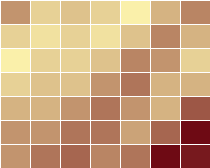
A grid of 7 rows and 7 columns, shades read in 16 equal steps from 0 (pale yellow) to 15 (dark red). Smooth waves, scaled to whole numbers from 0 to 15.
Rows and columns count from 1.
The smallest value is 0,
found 2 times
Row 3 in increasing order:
0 2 2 2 3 6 7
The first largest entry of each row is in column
7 6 5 5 7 7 6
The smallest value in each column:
0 1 2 1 0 4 2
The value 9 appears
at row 6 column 6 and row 7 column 3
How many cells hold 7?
4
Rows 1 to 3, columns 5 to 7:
0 4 7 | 3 7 4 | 7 6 2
